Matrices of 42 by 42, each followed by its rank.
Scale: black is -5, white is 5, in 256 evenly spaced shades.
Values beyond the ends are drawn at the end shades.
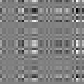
one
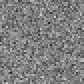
full rank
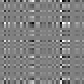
one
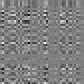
two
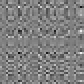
three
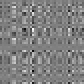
two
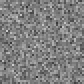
full rank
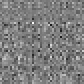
five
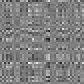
three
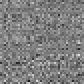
five
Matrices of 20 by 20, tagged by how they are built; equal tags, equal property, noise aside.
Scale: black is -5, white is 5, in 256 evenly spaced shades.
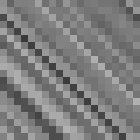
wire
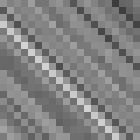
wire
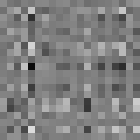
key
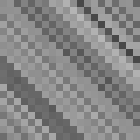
wire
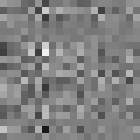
key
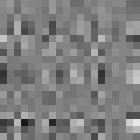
key
